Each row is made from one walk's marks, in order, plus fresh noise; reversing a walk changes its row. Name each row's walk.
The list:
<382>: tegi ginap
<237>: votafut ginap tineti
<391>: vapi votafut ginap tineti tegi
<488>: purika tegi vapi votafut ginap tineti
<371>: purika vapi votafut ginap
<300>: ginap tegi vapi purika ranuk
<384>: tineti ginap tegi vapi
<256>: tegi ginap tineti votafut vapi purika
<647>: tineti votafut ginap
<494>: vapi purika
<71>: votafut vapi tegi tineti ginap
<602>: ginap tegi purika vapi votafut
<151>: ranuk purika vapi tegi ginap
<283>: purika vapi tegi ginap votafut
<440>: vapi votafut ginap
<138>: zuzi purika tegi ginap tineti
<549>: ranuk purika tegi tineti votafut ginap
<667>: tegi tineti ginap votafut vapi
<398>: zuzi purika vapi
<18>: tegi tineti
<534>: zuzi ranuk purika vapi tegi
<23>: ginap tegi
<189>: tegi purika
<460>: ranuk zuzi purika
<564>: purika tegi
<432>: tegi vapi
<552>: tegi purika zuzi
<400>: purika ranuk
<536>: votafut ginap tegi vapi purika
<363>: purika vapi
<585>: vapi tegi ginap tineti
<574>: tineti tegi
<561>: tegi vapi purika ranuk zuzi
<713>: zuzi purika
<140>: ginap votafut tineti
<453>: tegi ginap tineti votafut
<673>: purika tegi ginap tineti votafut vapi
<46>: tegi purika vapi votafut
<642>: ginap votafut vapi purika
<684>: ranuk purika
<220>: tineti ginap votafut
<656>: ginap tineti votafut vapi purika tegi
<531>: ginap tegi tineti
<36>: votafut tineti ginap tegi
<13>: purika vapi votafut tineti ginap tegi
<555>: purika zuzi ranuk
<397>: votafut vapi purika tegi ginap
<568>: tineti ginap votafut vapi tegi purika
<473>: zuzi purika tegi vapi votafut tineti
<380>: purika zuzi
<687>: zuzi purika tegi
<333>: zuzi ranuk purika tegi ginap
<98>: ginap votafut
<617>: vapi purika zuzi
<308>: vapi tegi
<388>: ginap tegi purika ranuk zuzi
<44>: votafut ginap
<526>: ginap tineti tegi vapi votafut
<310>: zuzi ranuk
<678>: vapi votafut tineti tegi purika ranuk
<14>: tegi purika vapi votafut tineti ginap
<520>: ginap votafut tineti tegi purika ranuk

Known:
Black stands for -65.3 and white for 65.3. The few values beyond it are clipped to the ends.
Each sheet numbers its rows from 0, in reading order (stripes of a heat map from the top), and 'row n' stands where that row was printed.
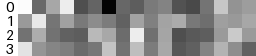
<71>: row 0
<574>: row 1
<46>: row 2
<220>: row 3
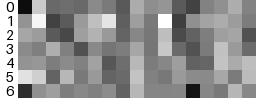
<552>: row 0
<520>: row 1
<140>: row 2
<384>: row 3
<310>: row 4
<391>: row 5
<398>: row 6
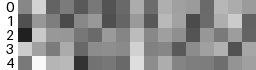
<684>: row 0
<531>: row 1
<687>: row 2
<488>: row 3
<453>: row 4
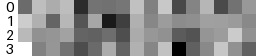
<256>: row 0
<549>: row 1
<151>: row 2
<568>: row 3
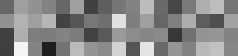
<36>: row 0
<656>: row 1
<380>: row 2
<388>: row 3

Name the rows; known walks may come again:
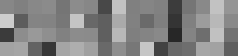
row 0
<363>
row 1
<371>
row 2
<398>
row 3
<140>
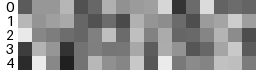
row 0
<397>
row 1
<151>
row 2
<220>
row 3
<23>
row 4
<388>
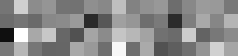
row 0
<564>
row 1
<555>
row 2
<138>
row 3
<46>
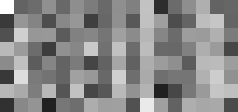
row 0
<667>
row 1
<531>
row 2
<382>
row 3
<98>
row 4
<684>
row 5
<189>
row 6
<14>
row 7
<300>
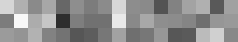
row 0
<488>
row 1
<453>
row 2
<308>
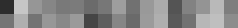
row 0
<713>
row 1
<18>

